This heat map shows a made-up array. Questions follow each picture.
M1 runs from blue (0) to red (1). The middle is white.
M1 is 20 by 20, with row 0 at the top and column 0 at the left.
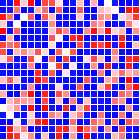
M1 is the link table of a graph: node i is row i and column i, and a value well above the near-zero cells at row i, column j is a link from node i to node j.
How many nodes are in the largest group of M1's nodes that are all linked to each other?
5
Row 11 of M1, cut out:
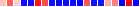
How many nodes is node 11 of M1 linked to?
9
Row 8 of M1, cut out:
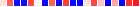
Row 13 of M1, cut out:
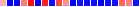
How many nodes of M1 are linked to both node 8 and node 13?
4
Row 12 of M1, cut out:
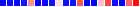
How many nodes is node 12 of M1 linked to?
7
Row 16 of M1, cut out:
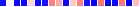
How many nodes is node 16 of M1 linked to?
9
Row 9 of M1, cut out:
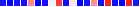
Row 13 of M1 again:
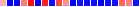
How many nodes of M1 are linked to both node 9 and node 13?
3
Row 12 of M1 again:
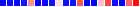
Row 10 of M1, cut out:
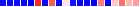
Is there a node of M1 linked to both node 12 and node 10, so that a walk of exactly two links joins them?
yes
